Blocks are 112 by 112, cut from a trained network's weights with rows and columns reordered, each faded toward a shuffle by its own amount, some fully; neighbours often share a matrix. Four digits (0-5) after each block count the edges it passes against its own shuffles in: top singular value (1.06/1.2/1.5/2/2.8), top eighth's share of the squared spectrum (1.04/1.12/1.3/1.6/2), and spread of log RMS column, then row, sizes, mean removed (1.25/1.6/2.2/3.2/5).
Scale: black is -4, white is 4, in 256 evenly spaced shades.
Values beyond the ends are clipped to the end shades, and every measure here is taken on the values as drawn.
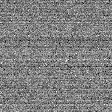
4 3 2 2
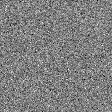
2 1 0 0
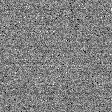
2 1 0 0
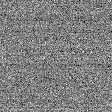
2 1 0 0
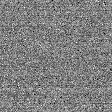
2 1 0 0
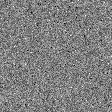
0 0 0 0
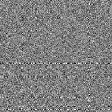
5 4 2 3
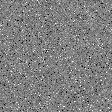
0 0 0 0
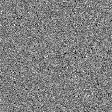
2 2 1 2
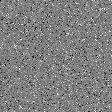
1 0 0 0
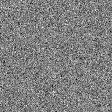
2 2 0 1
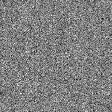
2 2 1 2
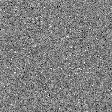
2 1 1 1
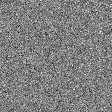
0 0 0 0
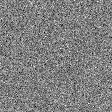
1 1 0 0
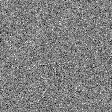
2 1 0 1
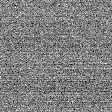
3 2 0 1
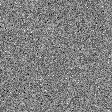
0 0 0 0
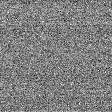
2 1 0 0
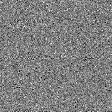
3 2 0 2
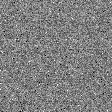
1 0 0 0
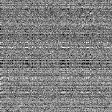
5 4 3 3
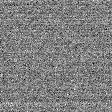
3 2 0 0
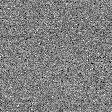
2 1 0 0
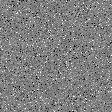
1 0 0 0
